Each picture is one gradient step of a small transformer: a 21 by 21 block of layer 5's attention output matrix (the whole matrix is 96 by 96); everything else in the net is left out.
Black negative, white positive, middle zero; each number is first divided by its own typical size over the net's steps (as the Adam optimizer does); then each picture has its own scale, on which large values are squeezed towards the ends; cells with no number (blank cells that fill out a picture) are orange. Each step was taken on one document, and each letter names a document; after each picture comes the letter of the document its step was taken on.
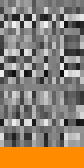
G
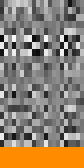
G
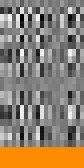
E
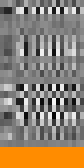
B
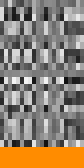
G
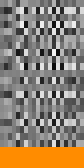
B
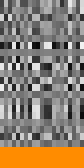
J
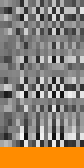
B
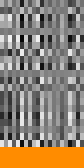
E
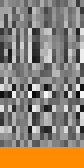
J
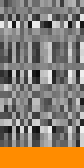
J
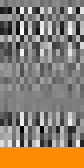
E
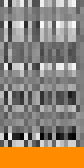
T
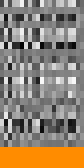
T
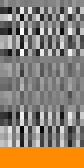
E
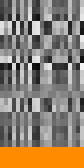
J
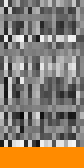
T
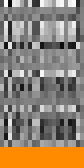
T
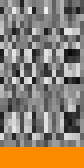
G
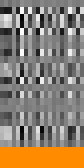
E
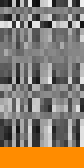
J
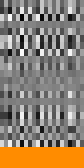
E
